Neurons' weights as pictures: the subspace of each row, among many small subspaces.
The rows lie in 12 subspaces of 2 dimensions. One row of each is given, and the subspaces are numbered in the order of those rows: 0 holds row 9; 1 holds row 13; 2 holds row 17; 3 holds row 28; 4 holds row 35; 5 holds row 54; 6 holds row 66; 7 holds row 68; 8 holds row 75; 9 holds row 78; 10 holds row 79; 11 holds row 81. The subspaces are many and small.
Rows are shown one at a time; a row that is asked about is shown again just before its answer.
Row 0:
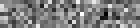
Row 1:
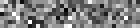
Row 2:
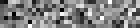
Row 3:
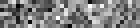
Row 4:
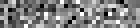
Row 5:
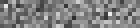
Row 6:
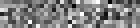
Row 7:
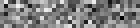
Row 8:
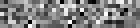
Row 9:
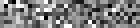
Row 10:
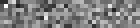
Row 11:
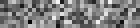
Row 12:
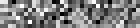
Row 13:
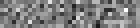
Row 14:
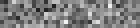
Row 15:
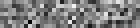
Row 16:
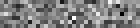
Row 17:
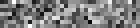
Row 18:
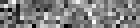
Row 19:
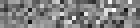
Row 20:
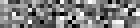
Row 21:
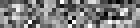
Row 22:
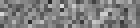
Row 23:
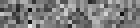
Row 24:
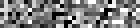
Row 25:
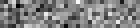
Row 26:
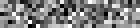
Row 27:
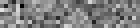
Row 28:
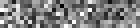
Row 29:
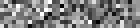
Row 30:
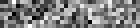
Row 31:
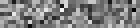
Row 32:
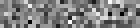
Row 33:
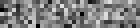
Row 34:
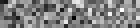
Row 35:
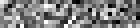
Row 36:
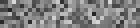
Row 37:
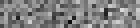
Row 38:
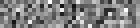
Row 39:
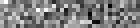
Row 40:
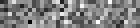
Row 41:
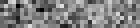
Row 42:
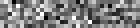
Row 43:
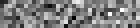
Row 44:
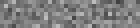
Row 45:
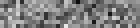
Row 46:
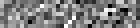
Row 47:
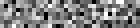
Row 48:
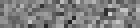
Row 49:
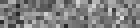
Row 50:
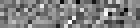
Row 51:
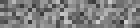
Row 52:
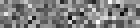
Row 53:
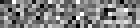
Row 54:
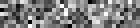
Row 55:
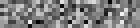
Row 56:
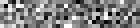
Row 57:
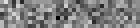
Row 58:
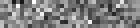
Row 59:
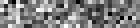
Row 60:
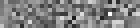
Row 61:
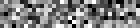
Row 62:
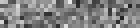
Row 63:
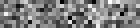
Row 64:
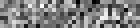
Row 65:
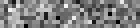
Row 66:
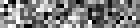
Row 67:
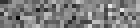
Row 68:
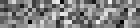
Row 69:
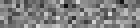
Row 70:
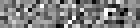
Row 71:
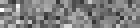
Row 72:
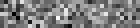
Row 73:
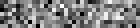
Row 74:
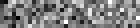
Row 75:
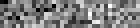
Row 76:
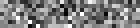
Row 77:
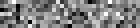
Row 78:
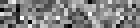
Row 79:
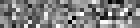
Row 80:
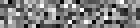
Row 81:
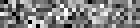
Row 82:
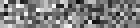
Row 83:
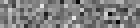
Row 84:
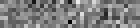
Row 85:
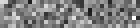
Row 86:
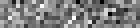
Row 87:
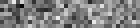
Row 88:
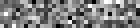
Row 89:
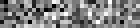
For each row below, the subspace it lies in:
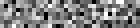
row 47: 0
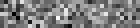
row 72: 11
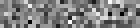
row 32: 10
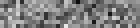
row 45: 9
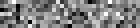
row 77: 9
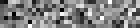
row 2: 4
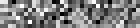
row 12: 7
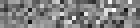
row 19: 7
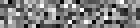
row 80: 11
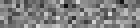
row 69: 11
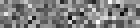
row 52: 10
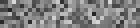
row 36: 7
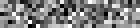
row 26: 11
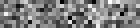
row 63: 10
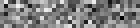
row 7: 0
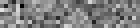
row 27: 9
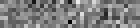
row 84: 3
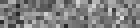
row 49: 3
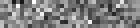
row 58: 1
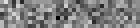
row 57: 11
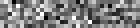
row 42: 1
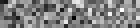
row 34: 4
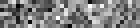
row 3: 5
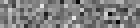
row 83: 6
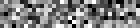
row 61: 0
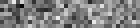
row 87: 5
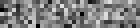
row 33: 3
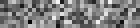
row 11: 7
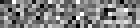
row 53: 1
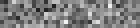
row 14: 8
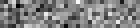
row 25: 6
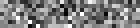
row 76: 11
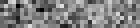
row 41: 6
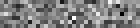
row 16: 10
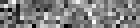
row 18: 9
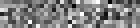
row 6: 9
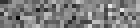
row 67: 8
